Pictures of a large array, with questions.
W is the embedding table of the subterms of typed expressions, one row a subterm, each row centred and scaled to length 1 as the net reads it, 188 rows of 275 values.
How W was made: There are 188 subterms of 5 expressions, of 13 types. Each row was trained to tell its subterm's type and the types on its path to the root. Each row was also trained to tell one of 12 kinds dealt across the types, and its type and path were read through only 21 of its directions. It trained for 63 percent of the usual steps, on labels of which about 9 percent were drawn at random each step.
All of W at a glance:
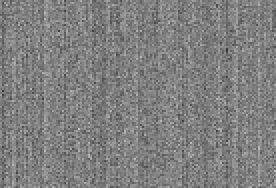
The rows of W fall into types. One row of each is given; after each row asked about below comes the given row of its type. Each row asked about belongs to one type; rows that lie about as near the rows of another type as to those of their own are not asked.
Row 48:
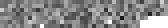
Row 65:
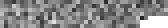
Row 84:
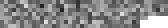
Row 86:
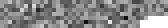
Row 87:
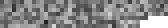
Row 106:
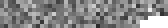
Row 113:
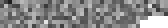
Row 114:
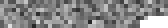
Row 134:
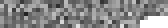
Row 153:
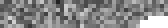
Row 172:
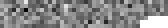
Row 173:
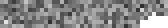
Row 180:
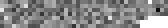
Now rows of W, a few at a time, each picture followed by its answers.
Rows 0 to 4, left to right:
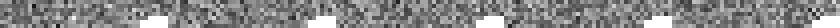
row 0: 173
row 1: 48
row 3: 87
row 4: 48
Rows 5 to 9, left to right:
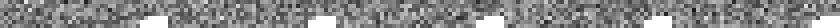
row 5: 134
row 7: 153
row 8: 65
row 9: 172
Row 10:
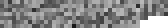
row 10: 134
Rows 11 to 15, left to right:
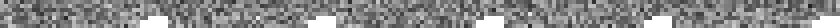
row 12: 153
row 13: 114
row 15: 84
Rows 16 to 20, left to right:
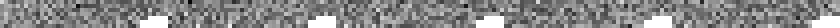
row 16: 65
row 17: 172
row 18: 153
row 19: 48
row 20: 86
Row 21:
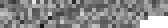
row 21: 87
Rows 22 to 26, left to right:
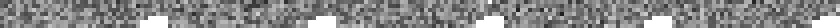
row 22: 65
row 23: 134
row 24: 48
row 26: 65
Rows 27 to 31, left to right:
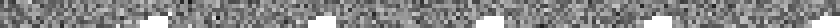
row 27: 106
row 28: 172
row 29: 114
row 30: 134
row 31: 134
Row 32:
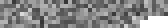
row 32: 153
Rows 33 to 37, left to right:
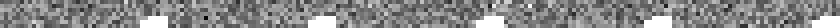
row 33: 113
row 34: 87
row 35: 86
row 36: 65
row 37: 134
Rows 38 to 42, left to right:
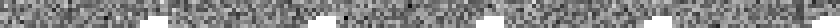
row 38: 114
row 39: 48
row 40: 113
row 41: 106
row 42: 65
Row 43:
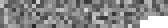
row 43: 153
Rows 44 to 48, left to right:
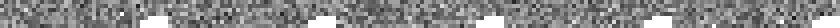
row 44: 134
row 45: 134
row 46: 172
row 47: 114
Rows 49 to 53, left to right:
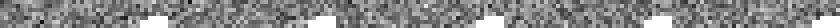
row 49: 48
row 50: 173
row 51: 86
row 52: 113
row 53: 106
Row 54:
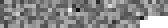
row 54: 86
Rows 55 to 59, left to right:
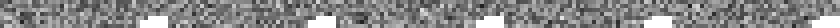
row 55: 114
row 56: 114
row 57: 173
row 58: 173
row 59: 113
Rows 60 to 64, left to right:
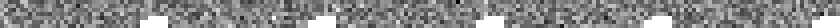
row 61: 48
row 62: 180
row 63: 113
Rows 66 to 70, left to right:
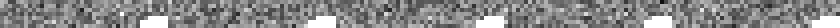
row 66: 134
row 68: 106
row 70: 153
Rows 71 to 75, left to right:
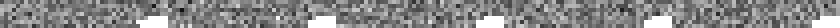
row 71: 113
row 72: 180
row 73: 173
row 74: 48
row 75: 87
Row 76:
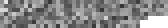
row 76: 87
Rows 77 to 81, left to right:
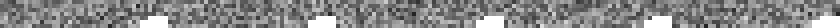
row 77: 48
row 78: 65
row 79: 172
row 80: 84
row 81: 173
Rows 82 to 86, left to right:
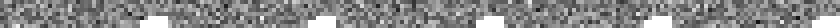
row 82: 86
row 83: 134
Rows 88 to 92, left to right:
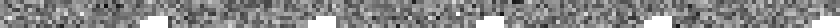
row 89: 87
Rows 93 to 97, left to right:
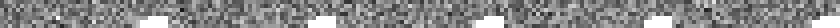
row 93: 173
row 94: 173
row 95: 106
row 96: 153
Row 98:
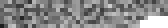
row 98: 86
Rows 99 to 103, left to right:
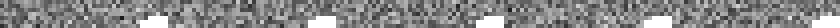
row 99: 87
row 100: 84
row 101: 106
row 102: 48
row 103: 84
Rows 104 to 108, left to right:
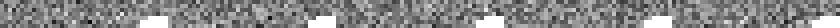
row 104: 114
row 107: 173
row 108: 113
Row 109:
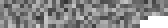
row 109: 153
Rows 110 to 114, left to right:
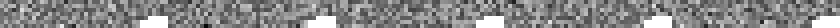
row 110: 106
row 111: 87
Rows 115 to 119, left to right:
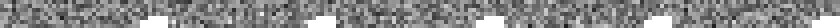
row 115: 134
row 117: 153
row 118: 113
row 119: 84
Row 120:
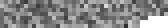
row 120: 172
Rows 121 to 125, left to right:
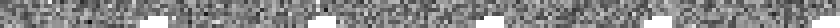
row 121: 114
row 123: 173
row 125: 65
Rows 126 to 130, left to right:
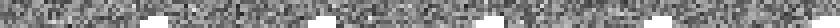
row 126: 134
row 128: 153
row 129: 87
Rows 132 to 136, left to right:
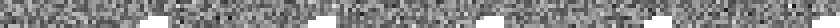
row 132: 84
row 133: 134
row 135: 173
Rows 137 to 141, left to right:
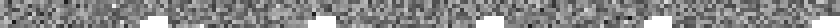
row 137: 65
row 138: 87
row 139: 65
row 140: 114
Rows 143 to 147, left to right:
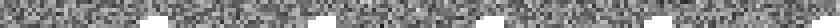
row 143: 153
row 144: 173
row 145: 114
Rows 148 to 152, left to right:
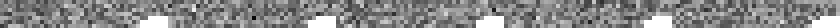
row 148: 48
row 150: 87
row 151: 113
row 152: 106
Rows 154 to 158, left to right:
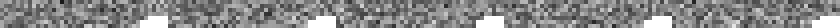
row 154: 86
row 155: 48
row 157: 86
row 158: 172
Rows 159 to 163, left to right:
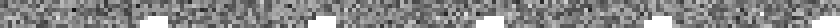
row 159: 65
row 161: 114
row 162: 87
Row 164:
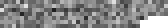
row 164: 180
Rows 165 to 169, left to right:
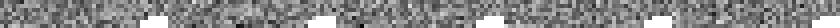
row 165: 87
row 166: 134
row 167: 87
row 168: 173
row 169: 172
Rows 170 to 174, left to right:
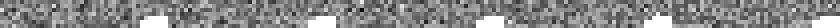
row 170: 134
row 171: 173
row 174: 173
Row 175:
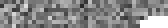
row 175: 113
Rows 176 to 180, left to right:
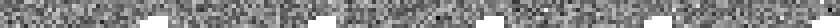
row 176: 48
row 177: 172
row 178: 87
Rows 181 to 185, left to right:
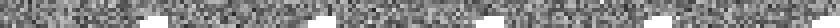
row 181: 86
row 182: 86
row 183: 106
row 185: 48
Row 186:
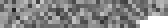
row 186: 113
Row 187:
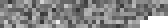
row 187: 106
